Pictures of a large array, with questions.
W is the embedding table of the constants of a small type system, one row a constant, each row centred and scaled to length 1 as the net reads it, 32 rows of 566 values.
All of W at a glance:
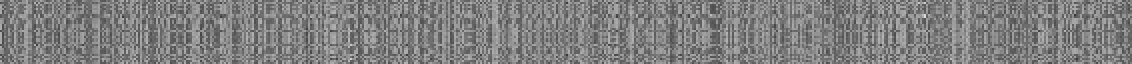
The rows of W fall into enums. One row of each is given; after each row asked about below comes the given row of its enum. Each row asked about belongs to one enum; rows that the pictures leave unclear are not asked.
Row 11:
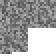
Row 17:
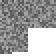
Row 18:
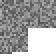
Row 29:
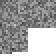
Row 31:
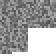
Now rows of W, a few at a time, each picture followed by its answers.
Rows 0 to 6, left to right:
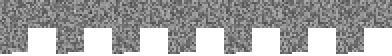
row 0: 31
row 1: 29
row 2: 11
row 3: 18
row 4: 11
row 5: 18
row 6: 18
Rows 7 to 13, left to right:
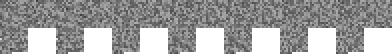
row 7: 29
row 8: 29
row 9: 31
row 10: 11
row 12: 18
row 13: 18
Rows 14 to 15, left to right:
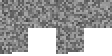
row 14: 17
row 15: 29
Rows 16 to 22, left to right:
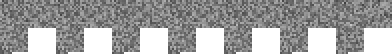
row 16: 17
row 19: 17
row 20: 17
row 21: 18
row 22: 29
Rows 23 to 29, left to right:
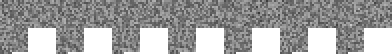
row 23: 17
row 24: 11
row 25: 31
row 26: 31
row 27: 29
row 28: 18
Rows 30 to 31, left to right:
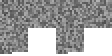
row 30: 17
